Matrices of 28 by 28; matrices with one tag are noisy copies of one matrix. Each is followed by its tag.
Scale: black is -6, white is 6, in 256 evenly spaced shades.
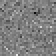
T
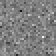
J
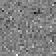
T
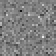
J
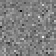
J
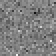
T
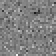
T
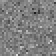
T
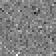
T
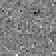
T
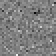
T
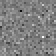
J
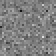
J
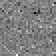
T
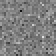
J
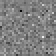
J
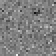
T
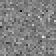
J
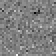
T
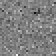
T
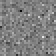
J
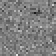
T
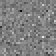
J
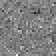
T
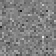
J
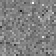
J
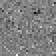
T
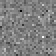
J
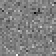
T
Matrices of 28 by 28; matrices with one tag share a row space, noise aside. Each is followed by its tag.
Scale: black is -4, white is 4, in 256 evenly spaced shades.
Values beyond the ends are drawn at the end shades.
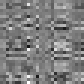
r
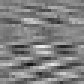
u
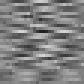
u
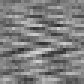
u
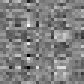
r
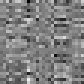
r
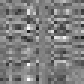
r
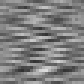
u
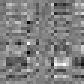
r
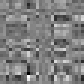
r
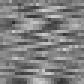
u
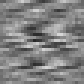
u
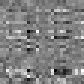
r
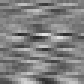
u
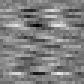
u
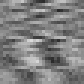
u
